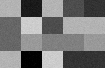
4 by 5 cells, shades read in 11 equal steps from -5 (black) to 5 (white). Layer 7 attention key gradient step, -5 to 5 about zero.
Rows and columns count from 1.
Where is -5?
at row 4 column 2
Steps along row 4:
down up down same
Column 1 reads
2 -1 -1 2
